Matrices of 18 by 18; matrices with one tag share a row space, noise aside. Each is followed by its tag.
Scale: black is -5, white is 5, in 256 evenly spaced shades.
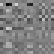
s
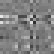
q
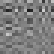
s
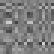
s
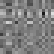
s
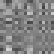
s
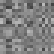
s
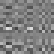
s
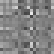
q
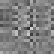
q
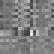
q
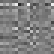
q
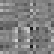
q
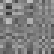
s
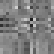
q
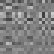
s
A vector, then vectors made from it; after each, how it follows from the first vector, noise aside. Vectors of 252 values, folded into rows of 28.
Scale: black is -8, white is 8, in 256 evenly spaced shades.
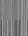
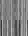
scaled up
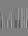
partly zeroed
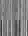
scaled up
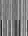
scaled up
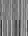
scaled up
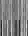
scaled up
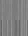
shrunk
